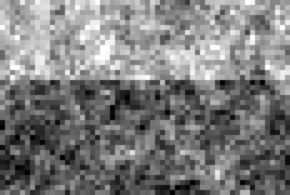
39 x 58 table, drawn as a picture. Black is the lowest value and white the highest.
Grain: blotchy. Average level on the scale: 50%. Seam: horizontal, 40% of the way down, the top part higher. Ninth with the lowest average: bottom left.
